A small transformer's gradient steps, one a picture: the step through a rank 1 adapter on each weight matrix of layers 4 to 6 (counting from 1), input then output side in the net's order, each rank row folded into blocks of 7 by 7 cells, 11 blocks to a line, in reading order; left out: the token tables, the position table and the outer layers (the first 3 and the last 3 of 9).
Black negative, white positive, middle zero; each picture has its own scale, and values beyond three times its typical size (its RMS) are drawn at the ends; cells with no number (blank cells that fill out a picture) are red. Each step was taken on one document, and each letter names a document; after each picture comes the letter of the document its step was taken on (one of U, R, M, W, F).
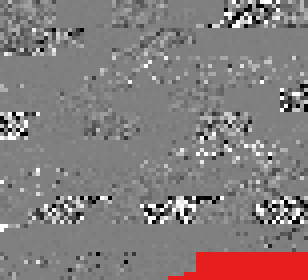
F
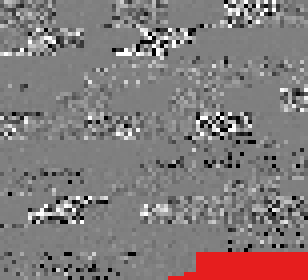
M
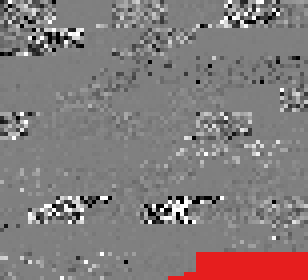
F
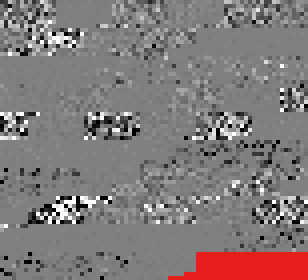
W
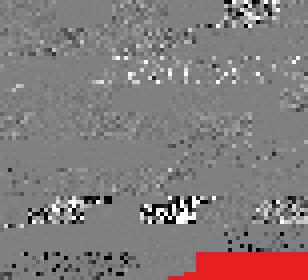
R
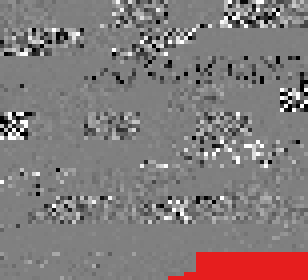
F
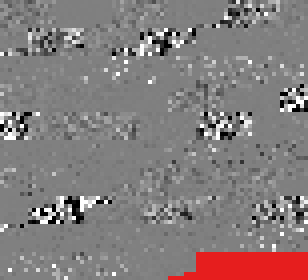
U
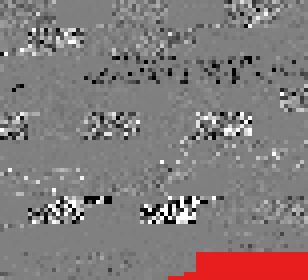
R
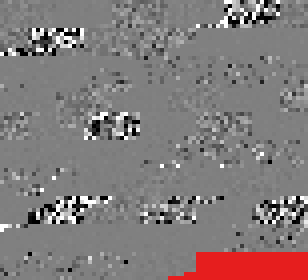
W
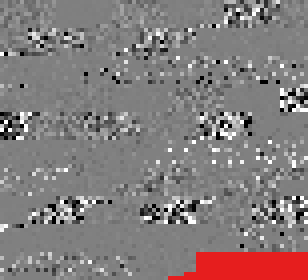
U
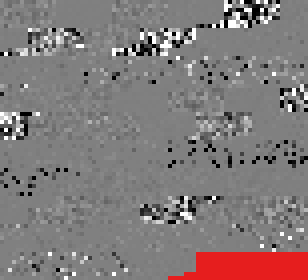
U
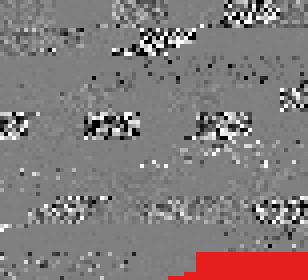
F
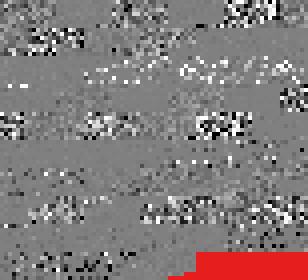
M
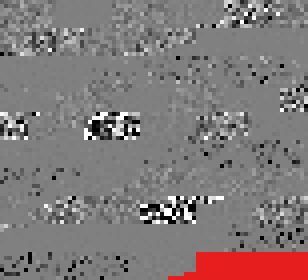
W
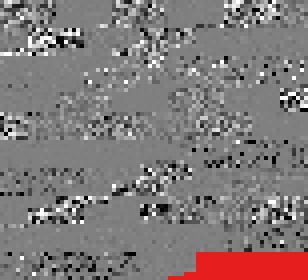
M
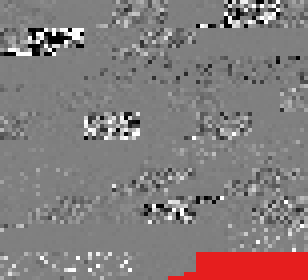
F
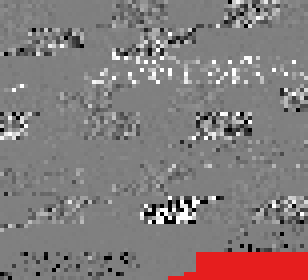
R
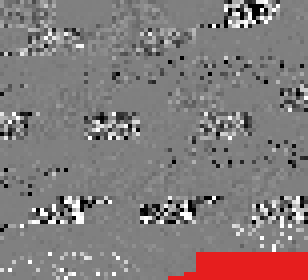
U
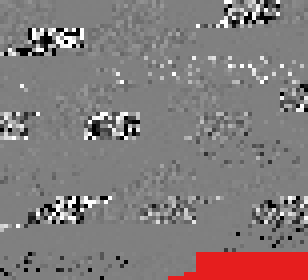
W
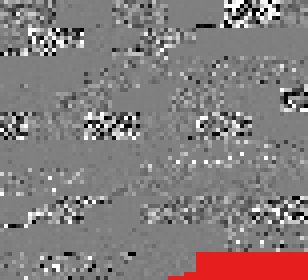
M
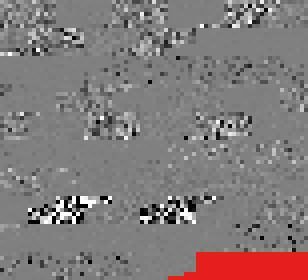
U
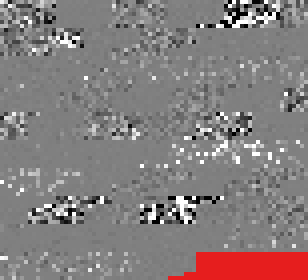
F
